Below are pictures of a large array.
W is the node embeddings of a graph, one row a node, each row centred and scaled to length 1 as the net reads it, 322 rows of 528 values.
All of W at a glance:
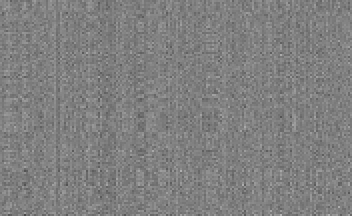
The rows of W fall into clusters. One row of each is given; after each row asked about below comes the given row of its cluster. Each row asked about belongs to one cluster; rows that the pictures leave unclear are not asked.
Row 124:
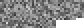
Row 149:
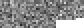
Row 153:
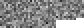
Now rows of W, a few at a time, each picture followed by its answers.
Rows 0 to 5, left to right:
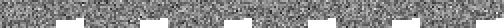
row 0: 124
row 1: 153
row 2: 124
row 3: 149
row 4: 124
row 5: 124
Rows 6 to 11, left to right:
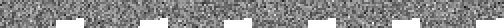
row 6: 124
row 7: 124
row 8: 149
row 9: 124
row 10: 149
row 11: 124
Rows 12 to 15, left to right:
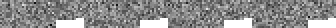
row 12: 149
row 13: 124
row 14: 124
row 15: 153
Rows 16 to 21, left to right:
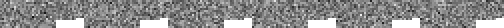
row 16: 149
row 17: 124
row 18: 153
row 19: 149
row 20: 153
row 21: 149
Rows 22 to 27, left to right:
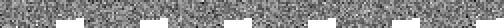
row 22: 149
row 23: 153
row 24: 149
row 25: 149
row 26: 124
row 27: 149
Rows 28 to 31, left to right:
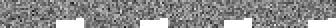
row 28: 153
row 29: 124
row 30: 124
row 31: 149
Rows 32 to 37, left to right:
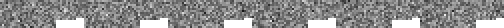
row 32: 153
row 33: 124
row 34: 153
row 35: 153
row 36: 153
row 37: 153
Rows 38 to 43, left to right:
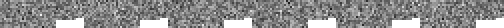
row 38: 149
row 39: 124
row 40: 153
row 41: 153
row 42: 124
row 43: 149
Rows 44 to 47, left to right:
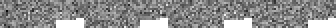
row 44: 153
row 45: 124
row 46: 153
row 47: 153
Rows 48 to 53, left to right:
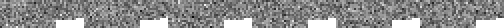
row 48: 149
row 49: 124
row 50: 149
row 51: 153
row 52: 124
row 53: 124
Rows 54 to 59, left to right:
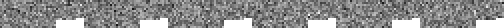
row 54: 149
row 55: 153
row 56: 124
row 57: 153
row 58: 149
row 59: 124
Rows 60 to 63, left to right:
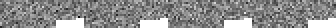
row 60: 124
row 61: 153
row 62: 124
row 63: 153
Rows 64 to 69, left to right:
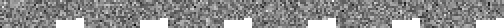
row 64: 149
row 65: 149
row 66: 153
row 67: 124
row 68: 153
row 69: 153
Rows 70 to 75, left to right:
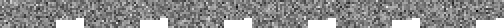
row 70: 149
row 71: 153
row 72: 153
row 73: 124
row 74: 124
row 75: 124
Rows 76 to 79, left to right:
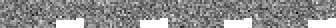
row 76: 153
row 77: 149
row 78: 149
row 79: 149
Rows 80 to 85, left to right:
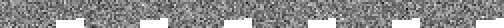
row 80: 149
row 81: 153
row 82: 124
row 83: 153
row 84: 149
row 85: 124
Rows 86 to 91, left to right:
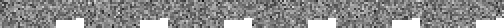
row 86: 124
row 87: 149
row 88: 153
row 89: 153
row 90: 124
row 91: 153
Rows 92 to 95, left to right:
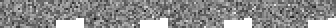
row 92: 124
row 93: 153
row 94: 153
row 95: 149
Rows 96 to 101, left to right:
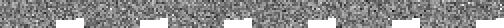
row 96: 149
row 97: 124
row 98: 149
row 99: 153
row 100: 124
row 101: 149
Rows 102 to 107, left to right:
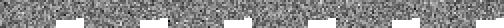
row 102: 124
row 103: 149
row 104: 153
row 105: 124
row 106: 149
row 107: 149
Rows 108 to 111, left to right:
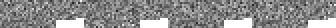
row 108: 124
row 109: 153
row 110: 124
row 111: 124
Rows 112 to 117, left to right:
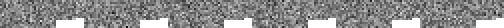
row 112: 124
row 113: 149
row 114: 153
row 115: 153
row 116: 153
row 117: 124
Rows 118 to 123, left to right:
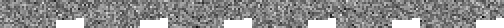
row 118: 149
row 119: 124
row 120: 149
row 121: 124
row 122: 149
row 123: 153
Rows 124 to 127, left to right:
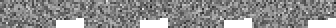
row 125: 149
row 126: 124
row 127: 124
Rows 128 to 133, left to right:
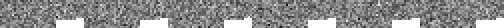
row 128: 153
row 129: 124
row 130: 153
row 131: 149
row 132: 149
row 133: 153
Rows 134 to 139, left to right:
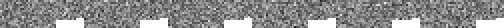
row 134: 153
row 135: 149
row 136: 153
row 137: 149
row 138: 149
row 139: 149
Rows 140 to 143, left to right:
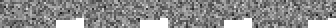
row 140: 124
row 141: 153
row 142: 124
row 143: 124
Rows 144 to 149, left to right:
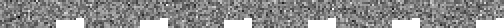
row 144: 153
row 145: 124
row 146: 153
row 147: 149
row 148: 149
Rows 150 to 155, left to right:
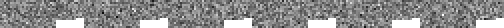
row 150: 149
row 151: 149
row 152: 124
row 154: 149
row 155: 124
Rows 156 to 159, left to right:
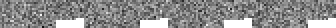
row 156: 149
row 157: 124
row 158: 153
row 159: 153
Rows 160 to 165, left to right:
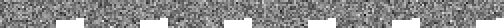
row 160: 124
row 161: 153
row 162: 153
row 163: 149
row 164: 124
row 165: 124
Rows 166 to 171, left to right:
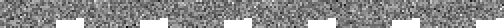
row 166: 153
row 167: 149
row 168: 149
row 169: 149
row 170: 124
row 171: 149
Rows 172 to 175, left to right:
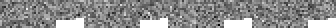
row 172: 124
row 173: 149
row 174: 149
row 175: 149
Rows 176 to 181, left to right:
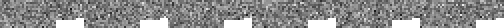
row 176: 149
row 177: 153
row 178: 124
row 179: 149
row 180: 124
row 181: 149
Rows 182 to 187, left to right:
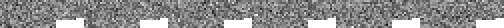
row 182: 153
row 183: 153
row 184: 149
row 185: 149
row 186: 149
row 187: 149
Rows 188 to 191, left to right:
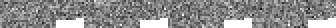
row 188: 124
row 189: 149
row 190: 153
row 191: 149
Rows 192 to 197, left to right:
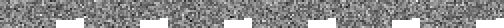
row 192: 149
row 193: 149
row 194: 153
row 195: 149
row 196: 124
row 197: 149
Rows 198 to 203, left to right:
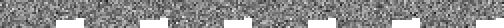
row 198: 124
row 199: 153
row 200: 153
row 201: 153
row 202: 124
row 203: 124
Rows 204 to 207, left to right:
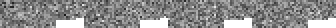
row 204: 124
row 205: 153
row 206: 153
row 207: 153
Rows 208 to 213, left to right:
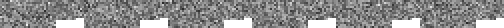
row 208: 149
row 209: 124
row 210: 153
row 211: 124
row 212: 149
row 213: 153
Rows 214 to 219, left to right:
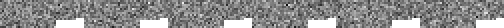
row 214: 124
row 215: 149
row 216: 124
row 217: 149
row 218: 124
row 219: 153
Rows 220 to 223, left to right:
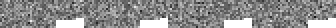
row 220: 124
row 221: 124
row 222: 149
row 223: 153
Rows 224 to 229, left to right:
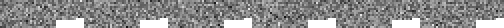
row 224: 124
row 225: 149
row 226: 149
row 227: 149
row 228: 153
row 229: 149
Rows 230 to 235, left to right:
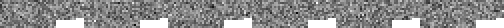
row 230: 124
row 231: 149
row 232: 124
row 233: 149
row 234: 124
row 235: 153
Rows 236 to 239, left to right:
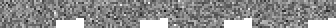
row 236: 124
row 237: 149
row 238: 149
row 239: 153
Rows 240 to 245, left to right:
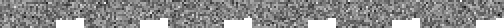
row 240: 149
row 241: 153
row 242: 153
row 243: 149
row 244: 124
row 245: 124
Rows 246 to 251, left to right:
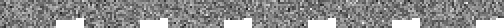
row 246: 124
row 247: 153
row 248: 149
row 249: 149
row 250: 149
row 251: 124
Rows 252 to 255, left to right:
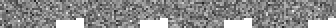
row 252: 153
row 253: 153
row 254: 149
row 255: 153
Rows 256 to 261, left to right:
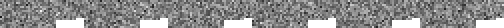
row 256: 153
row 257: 153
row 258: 124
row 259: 153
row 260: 124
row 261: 124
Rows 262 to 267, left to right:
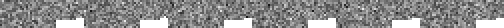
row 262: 153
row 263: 153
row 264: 124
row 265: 153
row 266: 124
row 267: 153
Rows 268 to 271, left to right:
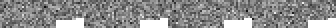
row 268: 124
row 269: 153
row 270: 153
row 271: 149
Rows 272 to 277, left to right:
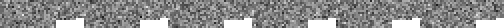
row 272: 124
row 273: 153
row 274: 153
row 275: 153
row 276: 153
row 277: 153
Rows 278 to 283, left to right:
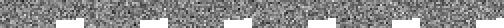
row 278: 153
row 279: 149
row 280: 149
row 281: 124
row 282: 153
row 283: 153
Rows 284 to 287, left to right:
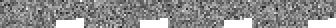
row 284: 124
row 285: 149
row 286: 124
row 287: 124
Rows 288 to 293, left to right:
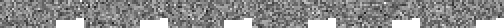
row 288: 124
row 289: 124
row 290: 124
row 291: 153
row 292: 149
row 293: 124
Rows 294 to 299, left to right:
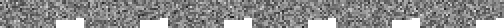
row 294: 153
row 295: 124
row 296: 153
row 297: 153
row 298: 124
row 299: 124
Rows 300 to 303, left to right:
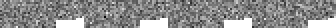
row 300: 149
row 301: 124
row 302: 153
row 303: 124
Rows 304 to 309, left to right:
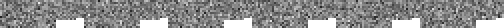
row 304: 153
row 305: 149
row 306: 149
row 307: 153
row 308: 149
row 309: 124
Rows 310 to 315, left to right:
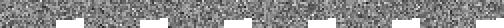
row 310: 124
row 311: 149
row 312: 124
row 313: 149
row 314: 149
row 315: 153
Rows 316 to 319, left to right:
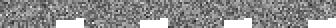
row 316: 124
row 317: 153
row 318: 124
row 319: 149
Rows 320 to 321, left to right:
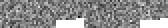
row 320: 124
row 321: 153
